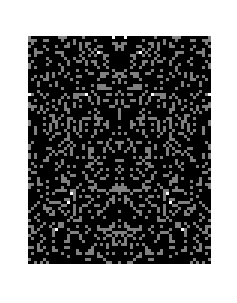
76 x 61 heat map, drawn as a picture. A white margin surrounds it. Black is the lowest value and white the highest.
Grain: fine. Odd rows or columns: none. Average level on the scale: 10%. Slope: none. Mirror symmetry: left to right. Seam: none.
